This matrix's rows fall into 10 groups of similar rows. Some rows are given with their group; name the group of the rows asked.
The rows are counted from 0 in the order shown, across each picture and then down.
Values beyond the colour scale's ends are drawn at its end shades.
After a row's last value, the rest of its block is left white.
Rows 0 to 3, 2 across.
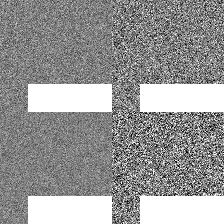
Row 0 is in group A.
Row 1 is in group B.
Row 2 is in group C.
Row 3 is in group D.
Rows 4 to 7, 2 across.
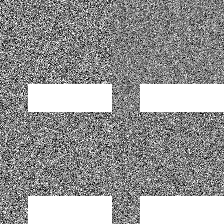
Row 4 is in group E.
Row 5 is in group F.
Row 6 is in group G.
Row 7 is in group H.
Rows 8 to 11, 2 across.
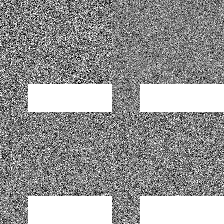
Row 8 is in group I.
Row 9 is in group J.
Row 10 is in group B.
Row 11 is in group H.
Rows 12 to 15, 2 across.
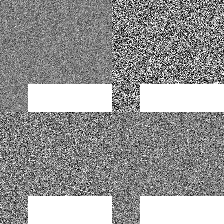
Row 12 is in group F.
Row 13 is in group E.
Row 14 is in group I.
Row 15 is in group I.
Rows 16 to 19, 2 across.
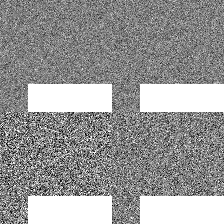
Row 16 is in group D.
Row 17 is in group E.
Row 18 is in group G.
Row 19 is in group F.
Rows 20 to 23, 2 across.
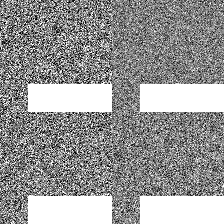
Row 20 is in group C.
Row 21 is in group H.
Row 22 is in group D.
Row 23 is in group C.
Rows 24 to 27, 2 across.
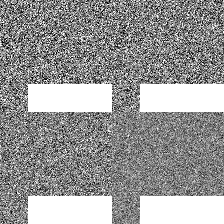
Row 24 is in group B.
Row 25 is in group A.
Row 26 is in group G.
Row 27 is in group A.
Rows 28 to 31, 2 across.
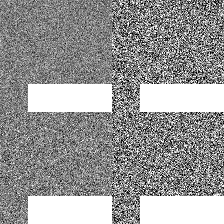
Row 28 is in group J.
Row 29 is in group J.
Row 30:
G
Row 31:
E
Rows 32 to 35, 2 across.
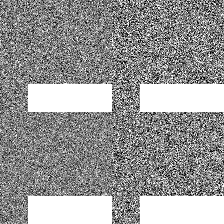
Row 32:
H
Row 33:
J
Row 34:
E
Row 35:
C
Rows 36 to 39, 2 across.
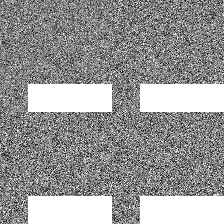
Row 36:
C
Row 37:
D
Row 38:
C
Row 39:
E
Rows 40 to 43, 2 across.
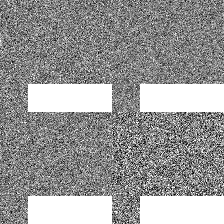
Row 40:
J
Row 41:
D
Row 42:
G
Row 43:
G
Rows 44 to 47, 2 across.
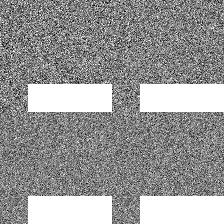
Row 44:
B
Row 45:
A
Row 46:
F
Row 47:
F
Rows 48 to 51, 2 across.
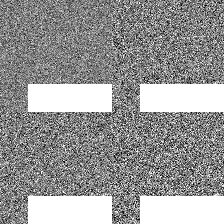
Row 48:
I
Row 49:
B
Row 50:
D
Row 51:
E
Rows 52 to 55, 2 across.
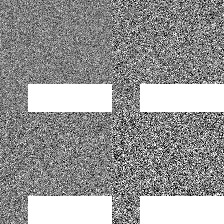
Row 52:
H
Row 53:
D
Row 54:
D
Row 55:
B
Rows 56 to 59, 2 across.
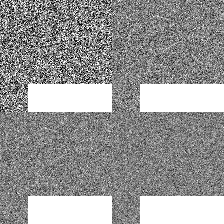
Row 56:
F
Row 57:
G
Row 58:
G
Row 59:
H
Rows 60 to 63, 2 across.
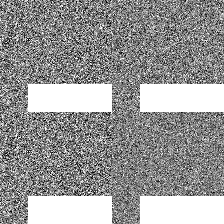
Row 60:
A
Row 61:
G
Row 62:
A
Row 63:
I
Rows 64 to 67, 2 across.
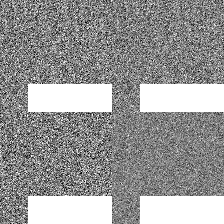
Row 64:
F
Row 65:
F
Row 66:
H
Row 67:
A
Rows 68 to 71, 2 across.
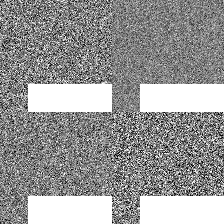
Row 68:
E
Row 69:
F
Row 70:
F
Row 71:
A
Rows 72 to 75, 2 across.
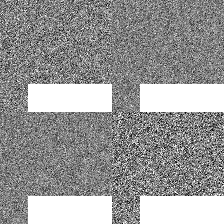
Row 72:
G
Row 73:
F
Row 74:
C
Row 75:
D
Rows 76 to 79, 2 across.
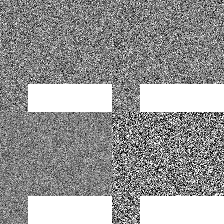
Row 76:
H
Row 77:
B
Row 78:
C
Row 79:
H
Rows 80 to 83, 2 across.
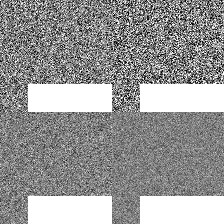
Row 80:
F
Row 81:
C
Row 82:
D
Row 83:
B
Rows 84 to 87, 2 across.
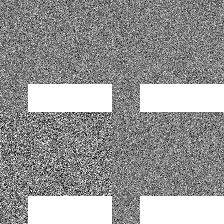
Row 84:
I
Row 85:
J
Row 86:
H
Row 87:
F
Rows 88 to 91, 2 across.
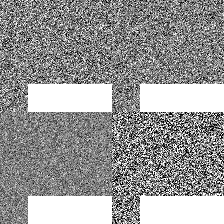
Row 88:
A
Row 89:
D
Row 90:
F
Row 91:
D
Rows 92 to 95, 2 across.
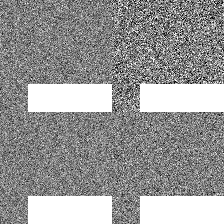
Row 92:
H
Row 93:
D
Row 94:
F
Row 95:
B
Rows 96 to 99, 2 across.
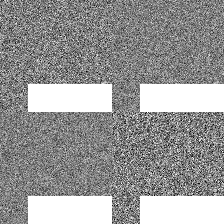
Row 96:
E
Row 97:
E
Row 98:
C
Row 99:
F
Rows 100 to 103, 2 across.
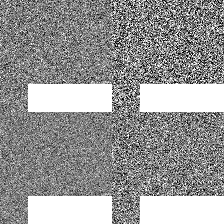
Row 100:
D
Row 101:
A
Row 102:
B
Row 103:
J
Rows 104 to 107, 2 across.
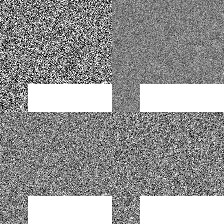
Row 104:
E
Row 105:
C
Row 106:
E
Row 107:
F
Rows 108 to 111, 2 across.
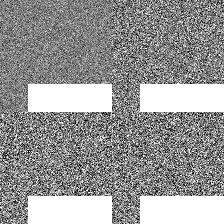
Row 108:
E
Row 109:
I
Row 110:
A
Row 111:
H
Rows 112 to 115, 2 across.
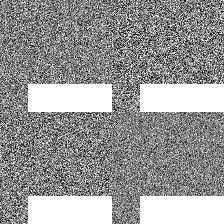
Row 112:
F
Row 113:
G
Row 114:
H
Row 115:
G
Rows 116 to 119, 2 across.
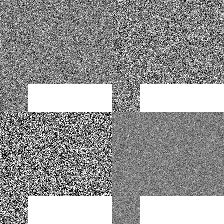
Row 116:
H
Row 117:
G
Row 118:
B
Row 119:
A
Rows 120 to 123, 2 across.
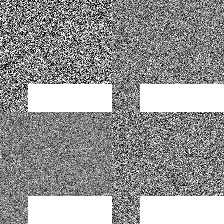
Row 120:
D
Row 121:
E
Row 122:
B
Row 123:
H
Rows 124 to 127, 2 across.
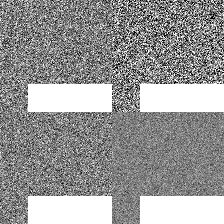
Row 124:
A
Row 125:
D
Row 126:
H
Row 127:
J
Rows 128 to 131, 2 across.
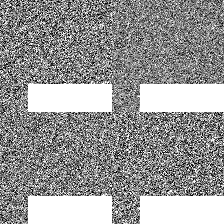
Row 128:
D
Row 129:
A
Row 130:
E
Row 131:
A
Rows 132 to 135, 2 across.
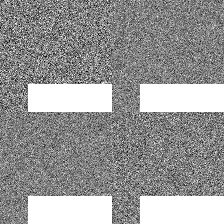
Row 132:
E
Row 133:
A
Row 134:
D
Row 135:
H
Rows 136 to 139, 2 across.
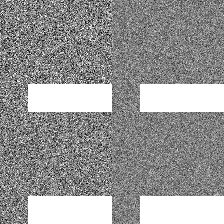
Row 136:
G
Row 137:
H
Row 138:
F
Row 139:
E
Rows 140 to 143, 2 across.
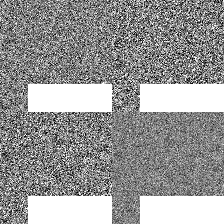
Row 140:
E
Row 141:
A
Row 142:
C
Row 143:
C
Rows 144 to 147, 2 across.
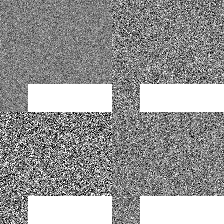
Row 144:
H
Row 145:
J
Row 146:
D
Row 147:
F
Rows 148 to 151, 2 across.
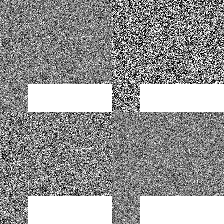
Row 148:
B
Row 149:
H
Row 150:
B
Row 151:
H
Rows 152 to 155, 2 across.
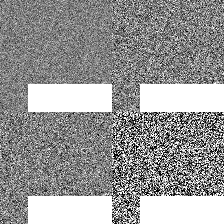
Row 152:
E
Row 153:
E
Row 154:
B
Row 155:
B
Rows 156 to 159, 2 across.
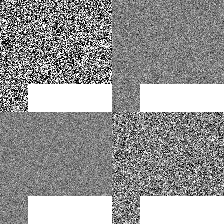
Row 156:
C
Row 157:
J
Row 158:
E
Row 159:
A
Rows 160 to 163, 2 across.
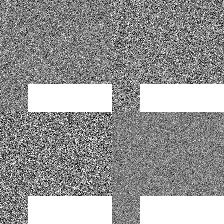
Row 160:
D
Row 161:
A
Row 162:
I
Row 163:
G
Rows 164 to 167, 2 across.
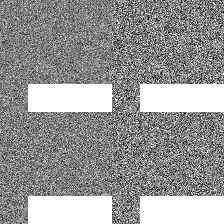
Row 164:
C
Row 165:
C
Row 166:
E
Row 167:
G
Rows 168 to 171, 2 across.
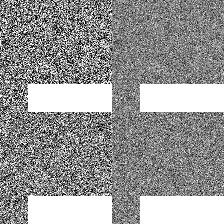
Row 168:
C
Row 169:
C
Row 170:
D
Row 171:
H
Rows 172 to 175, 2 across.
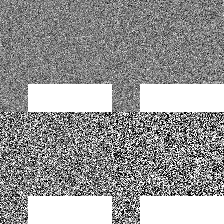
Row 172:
B
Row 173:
D
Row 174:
I
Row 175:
C
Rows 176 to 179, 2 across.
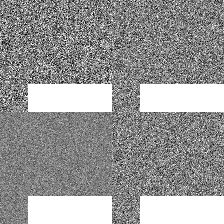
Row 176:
C
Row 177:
A
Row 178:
I
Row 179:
G
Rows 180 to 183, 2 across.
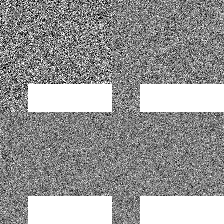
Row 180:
D
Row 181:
G
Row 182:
B
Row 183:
D
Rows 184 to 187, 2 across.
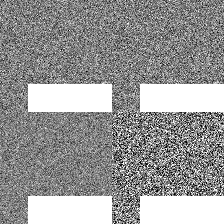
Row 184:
E
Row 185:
E
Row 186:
G
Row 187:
G
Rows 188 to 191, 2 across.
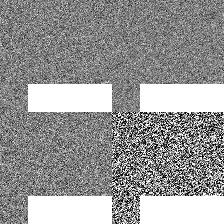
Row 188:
B
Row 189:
D
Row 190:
E
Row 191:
D
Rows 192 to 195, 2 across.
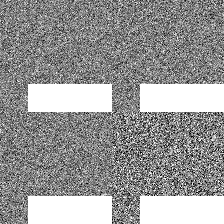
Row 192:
G
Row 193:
D
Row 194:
E
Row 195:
F
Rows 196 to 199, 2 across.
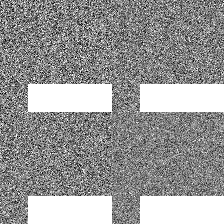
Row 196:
F
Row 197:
H
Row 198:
A
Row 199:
G
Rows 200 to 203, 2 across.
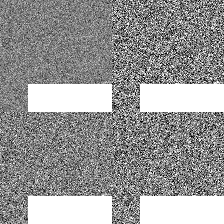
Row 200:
B
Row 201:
E
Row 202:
E
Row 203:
F
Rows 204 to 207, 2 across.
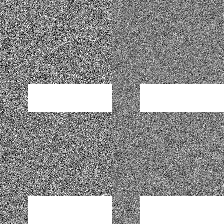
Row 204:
G
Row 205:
D
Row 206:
E
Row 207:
C
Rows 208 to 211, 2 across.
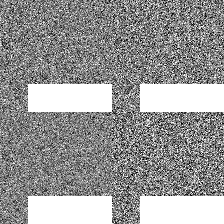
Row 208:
B
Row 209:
F
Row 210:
B
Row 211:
I
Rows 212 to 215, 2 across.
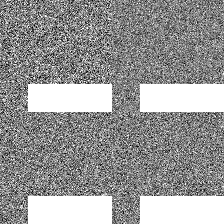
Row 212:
G
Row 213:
C
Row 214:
E
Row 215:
J
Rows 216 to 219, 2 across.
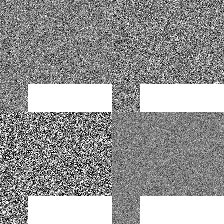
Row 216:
G
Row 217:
E
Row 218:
A
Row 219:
G
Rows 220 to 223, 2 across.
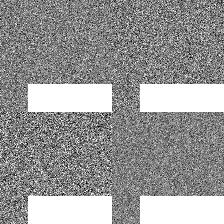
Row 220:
I
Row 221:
I
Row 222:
D
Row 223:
F
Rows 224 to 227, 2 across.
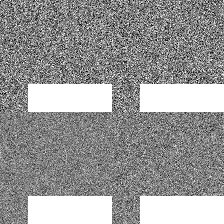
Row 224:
F
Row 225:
J
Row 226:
J
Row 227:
D
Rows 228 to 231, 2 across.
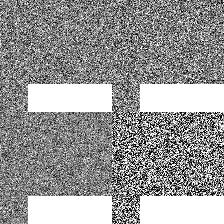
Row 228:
H
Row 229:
I
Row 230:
C
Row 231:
G
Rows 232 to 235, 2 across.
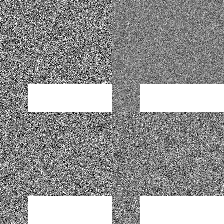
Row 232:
E
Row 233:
A
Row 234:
D
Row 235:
C
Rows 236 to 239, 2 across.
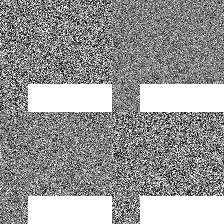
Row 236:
H
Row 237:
B
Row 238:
J
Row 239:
C
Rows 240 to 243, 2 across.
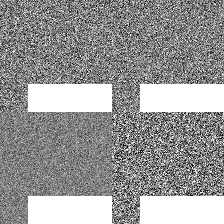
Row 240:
I
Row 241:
J
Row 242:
F
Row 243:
A
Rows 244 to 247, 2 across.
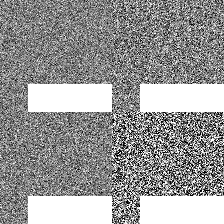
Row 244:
E
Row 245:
F
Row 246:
I
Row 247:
A
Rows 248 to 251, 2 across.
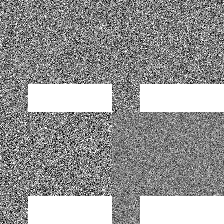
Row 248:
A
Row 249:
I
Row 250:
G
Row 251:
E
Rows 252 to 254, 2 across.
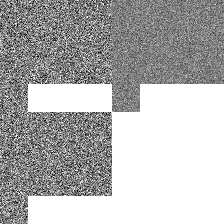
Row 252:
J
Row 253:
I
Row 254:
A
